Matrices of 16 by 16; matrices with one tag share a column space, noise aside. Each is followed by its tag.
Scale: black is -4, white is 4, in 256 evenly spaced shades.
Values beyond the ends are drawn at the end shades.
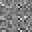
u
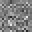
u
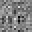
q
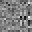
u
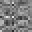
u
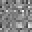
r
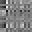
r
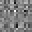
r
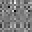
r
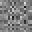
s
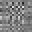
s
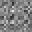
s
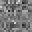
r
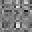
r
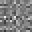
u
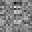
s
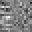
s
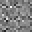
u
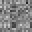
r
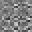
u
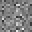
u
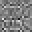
u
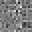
r
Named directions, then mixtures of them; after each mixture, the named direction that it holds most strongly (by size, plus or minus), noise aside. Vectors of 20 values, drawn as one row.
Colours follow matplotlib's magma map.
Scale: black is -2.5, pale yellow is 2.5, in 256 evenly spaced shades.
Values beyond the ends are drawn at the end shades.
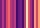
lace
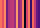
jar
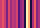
jar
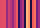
jar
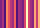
lace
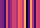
jar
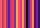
lace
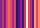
lace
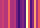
lace
